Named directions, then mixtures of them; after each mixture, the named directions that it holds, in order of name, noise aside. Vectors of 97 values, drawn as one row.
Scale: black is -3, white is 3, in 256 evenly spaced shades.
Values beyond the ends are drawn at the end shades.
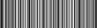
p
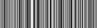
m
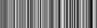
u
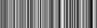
u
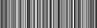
m, p, u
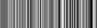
u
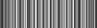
m, p, u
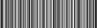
p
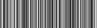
p, u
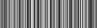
m, u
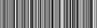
m, p, u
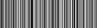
m, p, u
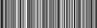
p, u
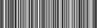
m, p, u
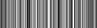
m, p, u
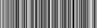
m, p, u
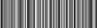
m, p, u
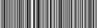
m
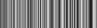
u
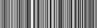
m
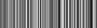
u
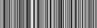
m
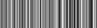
u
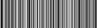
p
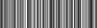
m, p, u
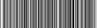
p
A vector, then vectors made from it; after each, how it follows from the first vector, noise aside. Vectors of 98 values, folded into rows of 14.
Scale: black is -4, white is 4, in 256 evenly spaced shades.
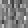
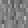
shrunk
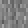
shrunk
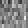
sign-scrambled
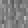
shrunk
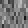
sign-scrambled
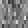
sign-scrambled
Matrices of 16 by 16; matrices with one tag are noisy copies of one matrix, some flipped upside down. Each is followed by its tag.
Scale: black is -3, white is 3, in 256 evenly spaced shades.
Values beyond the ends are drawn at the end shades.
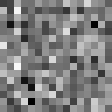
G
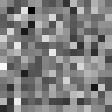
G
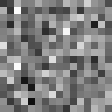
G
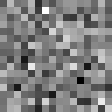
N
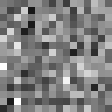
G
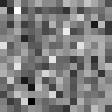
G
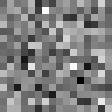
N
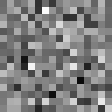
N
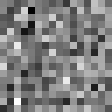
G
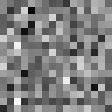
G
